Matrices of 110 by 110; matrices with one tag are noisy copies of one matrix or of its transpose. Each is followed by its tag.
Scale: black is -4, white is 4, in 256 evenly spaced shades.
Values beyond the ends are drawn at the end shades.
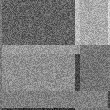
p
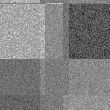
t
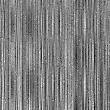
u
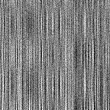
u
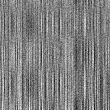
u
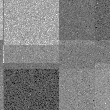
t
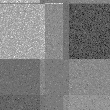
t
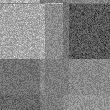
t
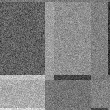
p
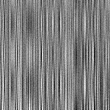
u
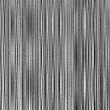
u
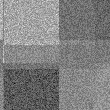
t
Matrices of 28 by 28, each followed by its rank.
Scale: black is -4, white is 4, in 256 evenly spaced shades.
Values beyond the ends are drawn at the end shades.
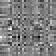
three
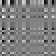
one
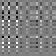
one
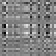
two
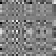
two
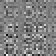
three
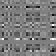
two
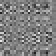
three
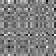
two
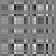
one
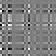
one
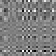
two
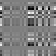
one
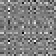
three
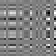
one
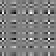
one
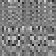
three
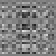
two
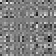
three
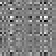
two
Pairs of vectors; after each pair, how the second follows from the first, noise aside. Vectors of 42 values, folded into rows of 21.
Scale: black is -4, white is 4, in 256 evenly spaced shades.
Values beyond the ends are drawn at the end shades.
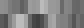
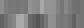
shrunk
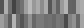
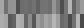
reversed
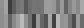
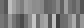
negated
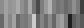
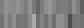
shrunk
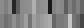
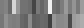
negated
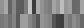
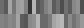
negated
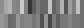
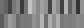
negated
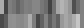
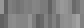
shrunk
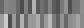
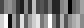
scaled up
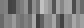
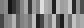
scaled up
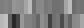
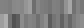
shrunk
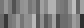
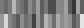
negated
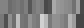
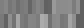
shrunk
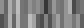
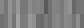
shrunk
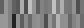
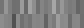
shrunk
